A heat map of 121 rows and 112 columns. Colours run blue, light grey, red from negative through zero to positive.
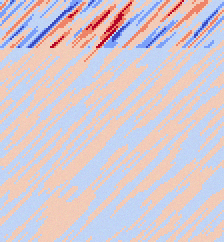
Odd rows or columns: none. Mirror symmetry: none. Grain: diagonal, up to the right. Seam: horizontal, 20% of the way down, the bottom part calmer. Average level on the scale: 50%.
